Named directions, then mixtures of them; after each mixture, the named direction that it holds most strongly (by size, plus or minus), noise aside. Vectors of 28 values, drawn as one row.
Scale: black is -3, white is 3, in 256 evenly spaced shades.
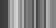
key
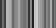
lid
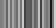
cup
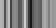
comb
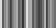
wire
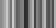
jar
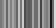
cup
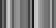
lid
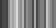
key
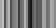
comb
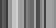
key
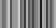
cup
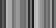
lid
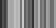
key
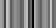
lid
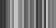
key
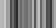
key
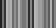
lid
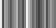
wire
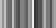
lid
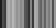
lid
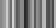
jar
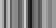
comb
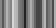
jar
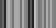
lid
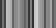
lid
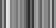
lid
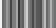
wire
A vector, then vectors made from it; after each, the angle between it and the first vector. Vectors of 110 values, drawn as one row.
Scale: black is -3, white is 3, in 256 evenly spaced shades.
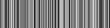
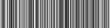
nearly opposite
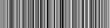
partly opposed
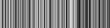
orthogonal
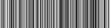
nearly opposite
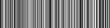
partly aligned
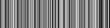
nearly parallel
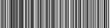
partly opposed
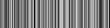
nearly parallel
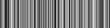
nearly parallel
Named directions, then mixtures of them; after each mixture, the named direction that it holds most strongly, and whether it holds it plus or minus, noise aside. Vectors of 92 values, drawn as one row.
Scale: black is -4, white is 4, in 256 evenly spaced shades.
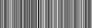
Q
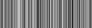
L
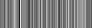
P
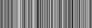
L, plus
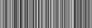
P, minus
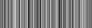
P, plus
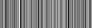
P, minus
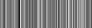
P, plus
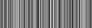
L, plus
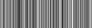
L, minus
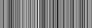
Q, minus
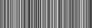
P, plus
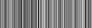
Q, plus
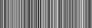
Q, plus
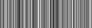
L, minus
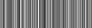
Q, minus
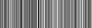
Q, plus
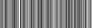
P, minus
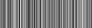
P, plus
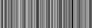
L, plus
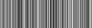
L, minus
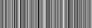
P, minus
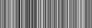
P, plus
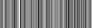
P, minus
